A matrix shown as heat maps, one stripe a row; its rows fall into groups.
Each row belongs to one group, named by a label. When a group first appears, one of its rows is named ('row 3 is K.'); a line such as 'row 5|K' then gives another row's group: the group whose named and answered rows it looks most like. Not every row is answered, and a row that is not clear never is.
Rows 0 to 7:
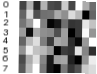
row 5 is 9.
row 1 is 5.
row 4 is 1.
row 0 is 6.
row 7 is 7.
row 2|7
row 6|1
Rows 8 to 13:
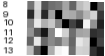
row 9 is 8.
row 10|9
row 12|5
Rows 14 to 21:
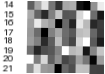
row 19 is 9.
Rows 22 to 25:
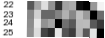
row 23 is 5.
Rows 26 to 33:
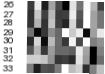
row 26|6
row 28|6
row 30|6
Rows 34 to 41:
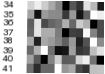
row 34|9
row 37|9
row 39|7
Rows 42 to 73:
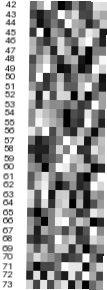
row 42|7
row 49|7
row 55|9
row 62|7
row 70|9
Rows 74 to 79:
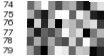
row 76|8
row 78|6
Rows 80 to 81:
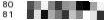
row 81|6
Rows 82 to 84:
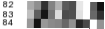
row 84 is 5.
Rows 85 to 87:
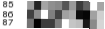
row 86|1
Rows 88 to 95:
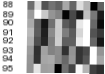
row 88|5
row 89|9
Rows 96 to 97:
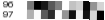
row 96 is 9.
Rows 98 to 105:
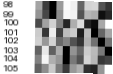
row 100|1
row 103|8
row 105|1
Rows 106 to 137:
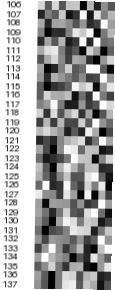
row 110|6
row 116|9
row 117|7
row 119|6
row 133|1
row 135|1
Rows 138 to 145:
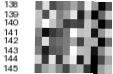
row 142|5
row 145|1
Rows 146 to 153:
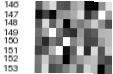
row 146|1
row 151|6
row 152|8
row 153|5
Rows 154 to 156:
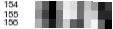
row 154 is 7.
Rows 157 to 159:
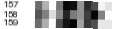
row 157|7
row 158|1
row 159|7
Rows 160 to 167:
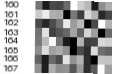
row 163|5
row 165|9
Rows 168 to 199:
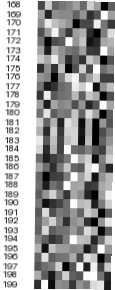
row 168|5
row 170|9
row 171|1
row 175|6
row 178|5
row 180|5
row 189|1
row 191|5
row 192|1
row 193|5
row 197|6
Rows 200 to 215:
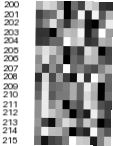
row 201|6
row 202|1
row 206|8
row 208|6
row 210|5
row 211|8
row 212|9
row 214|9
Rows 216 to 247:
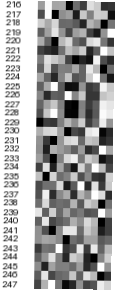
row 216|8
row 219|1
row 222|9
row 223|5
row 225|7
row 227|7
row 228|7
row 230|8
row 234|6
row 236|6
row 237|6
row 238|5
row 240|5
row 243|6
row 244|1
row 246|5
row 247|7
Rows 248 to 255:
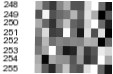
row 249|5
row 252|5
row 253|7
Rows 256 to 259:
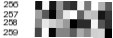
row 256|6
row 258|9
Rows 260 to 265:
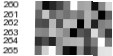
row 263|9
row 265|7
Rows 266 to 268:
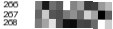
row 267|5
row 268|7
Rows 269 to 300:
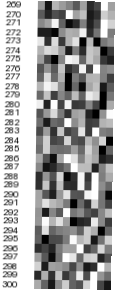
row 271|7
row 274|8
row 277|8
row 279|5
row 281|1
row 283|6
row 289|6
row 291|9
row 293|9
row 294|5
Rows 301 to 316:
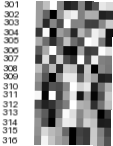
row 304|6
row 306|7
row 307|6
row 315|9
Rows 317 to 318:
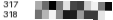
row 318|7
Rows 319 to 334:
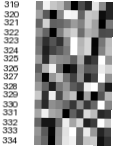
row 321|5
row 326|7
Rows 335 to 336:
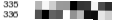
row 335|9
